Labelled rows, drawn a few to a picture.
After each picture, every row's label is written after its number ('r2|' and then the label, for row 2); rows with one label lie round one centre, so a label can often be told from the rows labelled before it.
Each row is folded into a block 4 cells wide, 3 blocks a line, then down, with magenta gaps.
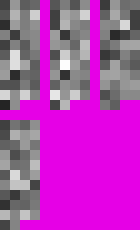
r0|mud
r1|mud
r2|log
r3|mud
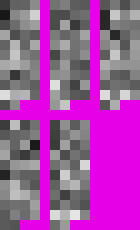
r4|mud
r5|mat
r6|mud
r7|log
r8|mud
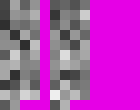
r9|mud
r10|mud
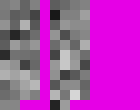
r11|log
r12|mud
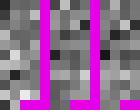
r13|mud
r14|log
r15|log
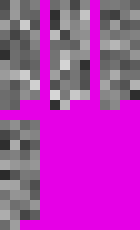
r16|log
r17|mud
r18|mat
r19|mat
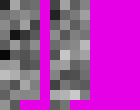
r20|log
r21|mud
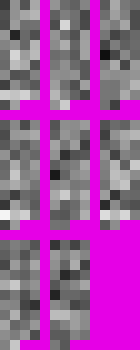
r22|mud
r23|mat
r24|log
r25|mud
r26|log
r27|mud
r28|mat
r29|log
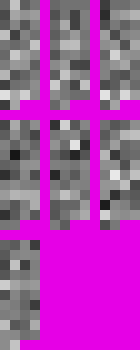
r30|mud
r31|mat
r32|mud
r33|log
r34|log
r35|mud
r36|mat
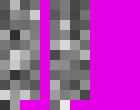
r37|mud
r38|mat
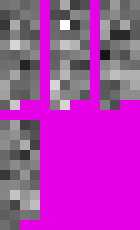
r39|mat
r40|mat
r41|log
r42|log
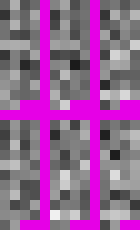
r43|mat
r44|mat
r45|mud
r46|mat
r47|mud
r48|mud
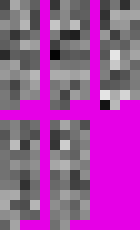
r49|log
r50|log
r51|mud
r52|mat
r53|mat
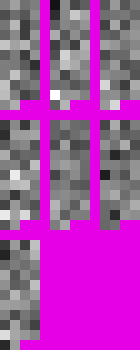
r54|mat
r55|mud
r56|mat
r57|mud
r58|mat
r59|log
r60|mud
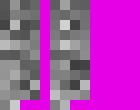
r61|mat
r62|mat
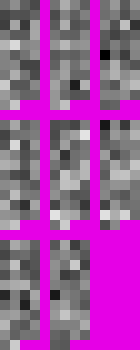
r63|mat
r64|mat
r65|log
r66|mat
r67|mud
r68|mud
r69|mat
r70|log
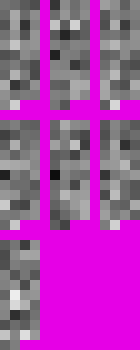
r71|mat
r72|log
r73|mat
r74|mat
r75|log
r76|mat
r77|mud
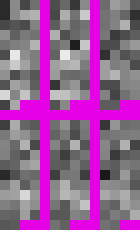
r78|mud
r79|mud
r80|log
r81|log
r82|log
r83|log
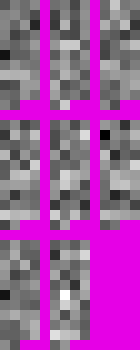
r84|log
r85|mat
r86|log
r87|mud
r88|mud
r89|mud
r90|log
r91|mud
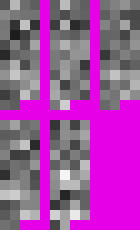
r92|log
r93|mat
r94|log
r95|log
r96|mud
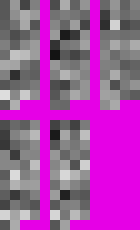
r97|mud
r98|log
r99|mat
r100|mud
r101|mud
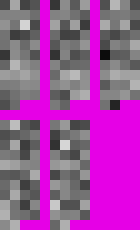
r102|log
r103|log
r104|log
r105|mat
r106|mat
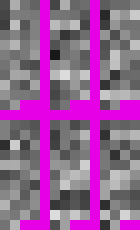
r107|mat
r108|log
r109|mud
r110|mat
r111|mud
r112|mud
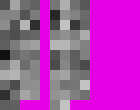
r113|log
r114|mat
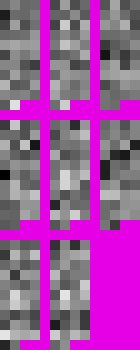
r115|mat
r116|mat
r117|log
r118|log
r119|mud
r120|log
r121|mud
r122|mud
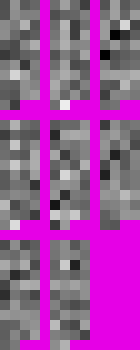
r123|log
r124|mat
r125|log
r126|mat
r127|mud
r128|log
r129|log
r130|mat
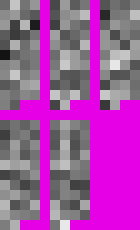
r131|log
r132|mud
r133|mud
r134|mat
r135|mat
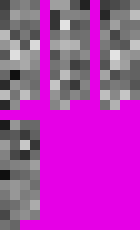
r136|mud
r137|mat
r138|mud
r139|log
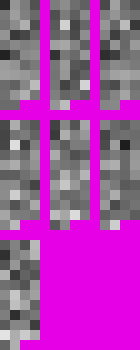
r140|log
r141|mat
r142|log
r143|mat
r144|mud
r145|mat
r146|mud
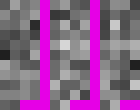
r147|log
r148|mat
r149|mat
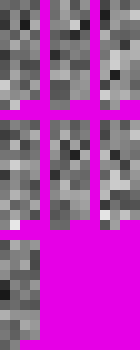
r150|mat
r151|log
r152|mud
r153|mat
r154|log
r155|mud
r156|log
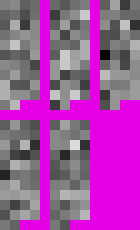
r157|mat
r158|mud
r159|log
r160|log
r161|log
